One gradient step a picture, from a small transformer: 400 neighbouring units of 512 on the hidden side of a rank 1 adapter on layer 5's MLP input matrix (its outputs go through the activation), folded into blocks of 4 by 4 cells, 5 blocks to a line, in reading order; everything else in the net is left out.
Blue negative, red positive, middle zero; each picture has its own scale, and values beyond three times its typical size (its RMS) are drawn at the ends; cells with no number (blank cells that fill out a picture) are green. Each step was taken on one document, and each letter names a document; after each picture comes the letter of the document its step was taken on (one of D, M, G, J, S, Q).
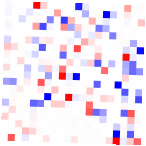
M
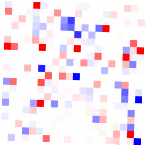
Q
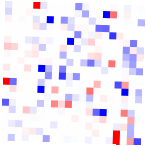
M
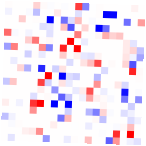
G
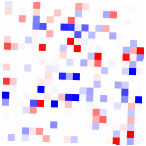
Q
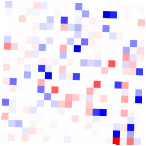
M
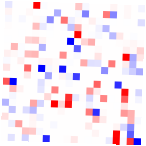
M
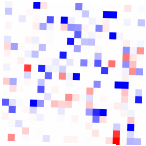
M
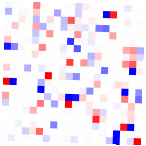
Q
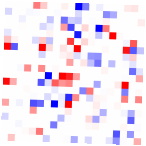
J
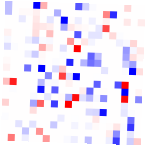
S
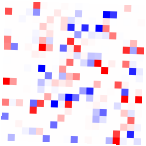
J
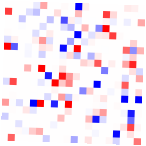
J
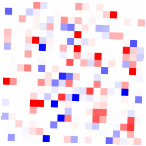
G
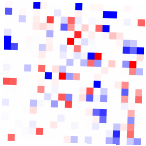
S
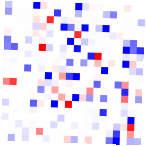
S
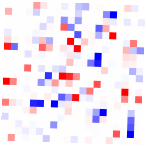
J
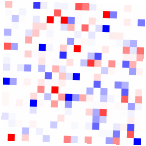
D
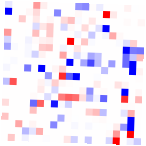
S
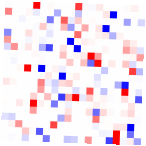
G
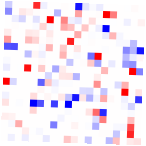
D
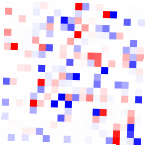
G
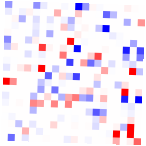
D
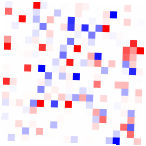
Q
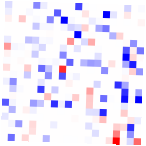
M
